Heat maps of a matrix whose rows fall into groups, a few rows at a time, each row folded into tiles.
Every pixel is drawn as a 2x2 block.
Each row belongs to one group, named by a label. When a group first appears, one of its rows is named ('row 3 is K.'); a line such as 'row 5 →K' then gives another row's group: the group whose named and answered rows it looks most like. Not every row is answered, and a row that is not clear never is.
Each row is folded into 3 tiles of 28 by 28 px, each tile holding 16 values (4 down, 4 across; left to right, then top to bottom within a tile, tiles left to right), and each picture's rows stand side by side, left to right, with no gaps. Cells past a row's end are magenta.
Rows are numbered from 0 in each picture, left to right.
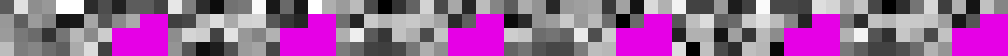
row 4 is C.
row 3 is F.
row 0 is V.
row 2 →F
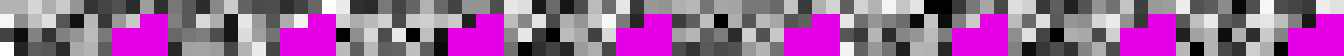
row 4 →F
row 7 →C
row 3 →F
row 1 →V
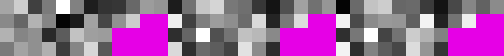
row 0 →V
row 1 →V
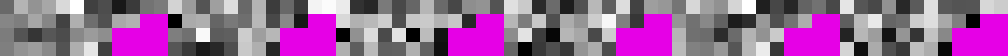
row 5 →C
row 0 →V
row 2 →C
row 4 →V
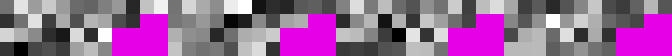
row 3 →C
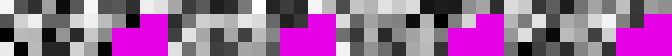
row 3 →F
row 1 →C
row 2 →V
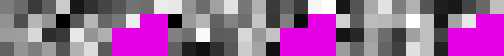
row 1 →F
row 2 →V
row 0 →V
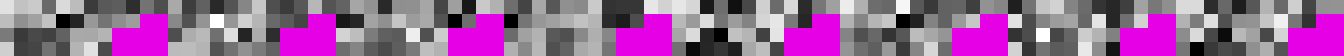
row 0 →V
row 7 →F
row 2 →F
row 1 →C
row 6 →V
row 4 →F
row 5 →V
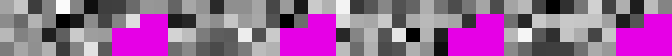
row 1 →F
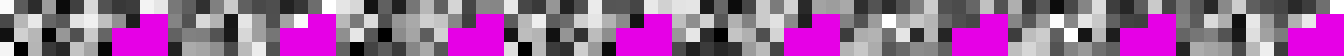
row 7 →V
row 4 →F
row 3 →C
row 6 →C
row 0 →C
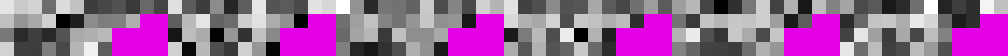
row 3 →C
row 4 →F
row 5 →C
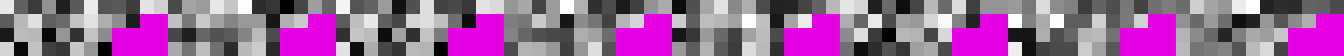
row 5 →F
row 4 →V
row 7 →V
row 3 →V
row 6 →V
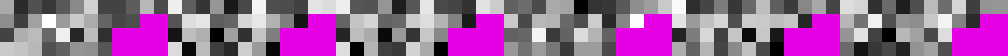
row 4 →C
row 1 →C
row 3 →V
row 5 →F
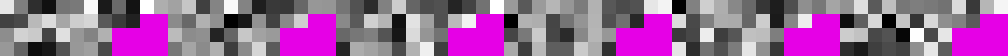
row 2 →V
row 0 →F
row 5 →F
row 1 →V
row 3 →C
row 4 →V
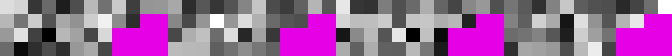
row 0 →F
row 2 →C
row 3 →V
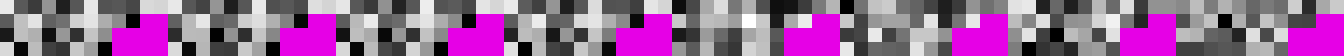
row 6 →F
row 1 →C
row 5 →V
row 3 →C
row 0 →C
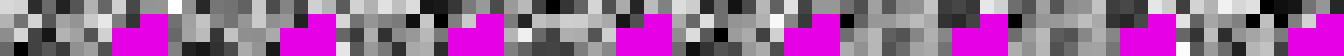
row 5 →C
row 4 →F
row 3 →F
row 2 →V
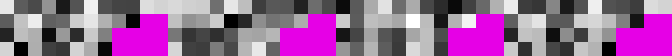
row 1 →V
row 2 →V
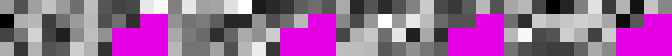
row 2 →C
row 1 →V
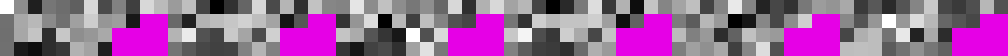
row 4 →V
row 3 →F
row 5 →C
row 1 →F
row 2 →F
